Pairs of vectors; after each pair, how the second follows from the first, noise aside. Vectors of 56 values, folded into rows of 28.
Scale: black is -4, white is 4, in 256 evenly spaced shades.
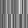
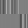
partly zeroed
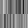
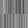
shrunk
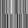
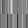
partly zeroed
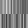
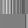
partly zeroed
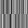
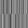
shrunk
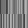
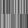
reversed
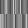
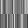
reversed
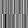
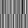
reversed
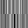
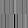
partly zeroed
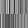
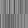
shrunk
